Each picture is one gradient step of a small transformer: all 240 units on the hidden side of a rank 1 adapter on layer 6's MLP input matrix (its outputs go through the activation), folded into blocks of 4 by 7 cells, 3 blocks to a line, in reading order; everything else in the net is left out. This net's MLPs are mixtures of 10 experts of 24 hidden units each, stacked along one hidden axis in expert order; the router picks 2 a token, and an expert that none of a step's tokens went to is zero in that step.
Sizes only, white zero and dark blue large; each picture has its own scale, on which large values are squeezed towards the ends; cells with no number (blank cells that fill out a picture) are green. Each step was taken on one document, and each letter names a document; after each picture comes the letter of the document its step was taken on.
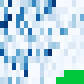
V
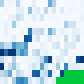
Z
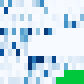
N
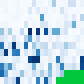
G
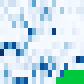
Z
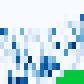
Z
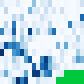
Z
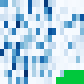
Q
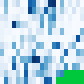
Q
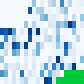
G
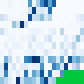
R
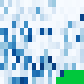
Z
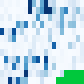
V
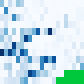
N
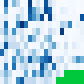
Q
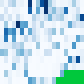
V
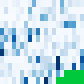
G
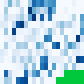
Q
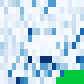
Z
